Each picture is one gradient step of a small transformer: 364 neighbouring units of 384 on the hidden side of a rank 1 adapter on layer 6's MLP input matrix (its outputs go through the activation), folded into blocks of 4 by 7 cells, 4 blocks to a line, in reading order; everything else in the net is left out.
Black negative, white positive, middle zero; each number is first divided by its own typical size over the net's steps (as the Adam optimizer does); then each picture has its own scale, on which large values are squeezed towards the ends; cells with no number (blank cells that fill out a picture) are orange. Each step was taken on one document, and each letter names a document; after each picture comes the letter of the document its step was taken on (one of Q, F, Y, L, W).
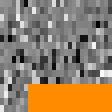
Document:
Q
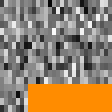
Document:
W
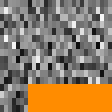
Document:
W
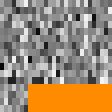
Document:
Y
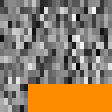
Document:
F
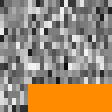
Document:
F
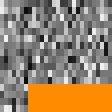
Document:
W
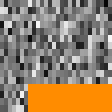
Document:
W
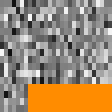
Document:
Y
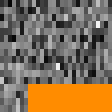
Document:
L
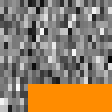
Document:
F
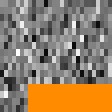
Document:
Q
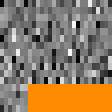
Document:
Q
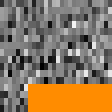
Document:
Q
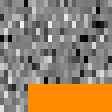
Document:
Q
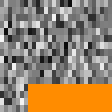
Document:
F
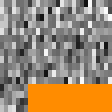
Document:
W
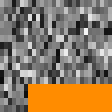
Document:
Y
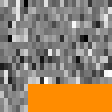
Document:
Q
